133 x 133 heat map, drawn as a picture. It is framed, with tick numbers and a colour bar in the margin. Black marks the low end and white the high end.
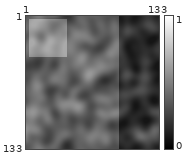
Odd patch: higher, in the top left. Stripes: none. Seam: vertical, 70% of the way across, the left part higher. Ninth with the highest average: top left.
